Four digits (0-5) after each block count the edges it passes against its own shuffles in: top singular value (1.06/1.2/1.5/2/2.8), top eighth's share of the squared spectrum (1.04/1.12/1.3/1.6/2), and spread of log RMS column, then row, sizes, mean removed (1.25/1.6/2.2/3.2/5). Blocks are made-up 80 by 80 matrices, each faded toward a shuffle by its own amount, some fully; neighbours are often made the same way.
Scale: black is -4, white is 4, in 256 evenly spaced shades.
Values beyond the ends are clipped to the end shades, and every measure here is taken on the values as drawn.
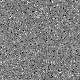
1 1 0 0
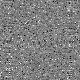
3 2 1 0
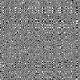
5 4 3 3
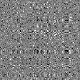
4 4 3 3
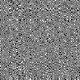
4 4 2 2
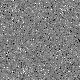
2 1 0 0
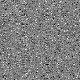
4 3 1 1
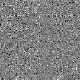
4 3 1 1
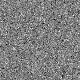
0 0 0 0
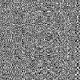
4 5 2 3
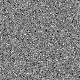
2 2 0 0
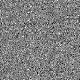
3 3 1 0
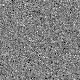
0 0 0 0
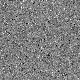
0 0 0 0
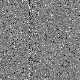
2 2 2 0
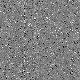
1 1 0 0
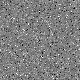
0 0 0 0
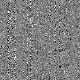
2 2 3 0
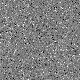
0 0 0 0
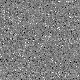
2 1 0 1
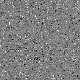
3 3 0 2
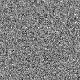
3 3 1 1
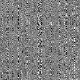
4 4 4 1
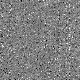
2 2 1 0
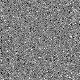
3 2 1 0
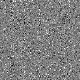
3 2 2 0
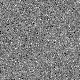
0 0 0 0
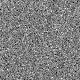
0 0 0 0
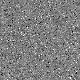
2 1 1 0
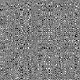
4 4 3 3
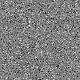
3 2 1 1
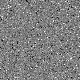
1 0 0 0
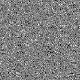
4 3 1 2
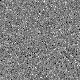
2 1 0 0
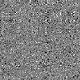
4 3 2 2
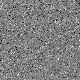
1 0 0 0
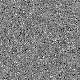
3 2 0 1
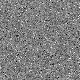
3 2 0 0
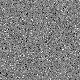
1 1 0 0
